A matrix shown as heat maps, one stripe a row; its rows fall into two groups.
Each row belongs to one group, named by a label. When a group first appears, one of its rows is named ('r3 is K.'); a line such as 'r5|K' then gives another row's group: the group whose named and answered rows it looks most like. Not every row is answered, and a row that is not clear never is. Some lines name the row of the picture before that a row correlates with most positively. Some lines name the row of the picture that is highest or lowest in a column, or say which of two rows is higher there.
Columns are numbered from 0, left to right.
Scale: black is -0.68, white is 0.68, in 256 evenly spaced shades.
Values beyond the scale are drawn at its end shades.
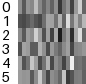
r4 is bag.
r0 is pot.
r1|bag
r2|pot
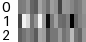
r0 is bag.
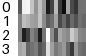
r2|bag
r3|pot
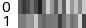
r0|bag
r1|pot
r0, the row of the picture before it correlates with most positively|2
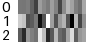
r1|pot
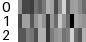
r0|bag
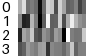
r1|bag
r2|bag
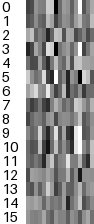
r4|bag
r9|bag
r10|bag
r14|bag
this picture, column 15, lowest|11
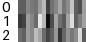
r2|pot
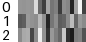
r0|pot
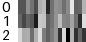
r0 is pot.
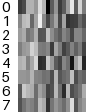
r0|pot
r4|pot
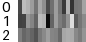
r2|bag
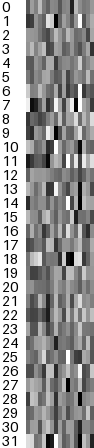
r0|bag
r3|pot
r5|pot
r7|bag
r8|bag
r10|pot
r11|bag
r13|pot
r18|bag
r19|bag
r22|bag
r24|pot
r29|pot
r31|pot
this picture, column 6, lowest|31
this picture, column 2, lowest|7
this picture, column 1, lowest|7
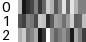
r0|bag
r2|pot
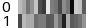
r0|pot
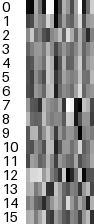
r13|pot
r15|pot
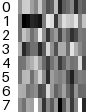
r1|bag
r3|bag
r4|pot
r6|pot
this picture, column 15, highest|7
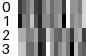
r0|bag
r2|pot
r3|pot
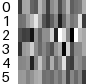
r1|pot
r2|bag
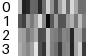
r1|pot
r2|pot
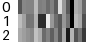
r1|pot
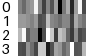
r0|pot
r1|pot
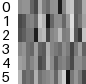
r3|pot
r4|pot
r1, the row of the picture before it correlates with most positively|3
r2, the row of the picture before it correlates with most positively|3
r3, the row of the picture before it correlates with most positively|1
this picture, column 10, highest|2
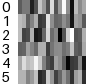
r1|pot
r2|bag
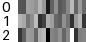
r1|pot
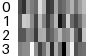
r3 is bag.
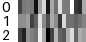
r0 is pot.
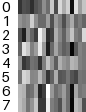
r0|bag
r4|bag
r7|pot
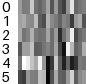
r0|bag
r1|pot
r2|bag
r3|bag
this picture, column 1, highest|4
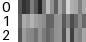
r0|bag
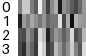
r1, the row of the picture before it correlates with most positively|2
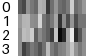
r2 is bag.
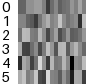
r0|pot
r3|bag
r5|pot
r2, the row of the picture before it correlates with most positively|1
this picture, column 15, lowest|1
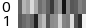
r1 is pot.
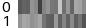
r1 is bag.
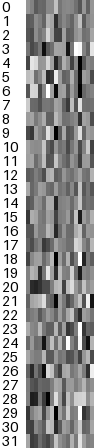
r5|pot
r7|bag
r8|pot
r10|pot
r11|pot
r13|bag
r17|bag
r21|pot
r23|bag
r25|pot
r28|bag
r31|bag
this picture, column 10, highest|24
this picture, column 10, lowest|3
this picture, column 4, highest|21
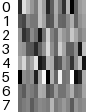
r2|bag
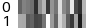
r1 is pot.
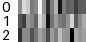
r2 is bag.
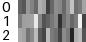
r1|pot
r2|pot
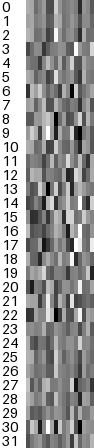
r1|pot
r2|pot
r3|bag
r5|pot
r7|pot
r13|bag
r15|bag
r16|bag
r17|bag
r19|pot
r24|bag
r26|pot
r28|pot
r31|bag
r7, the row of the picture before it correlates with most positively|2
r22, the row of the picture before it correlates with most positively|0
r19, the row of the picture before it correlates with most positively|1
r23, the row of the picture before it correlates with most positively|2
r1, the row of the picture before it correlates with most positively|2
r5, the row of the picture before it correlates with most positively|2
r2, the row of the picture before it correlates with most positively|2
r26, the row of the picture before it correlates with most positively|2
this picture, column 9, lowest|15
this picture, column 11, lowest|6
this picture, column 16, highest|17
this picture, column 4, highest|19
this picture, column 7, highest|2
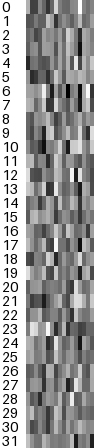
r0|bag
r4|bag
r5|bag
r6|pot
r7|pot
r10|bag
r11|pot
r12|bag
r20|bag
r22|bag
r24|pot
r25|pot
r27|bag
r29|pot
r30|bag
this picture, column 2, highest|23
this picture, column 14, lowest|23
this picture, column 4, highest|6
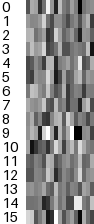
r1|pot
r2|pot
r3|pot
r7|pot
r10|bag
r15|pot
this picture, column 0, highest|15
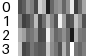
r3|bag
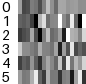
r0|bag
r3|bag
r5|pot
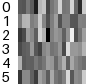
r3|bag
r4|bag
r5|bag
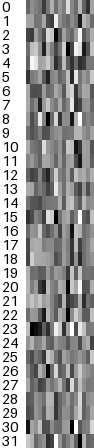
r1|pot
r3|bag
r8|bag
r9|bag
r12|bag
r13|pot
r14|bag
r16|bag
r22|bag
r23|bag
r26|bag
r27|bag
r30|bag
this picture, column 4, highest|10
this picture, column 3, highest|8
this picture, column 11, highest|23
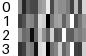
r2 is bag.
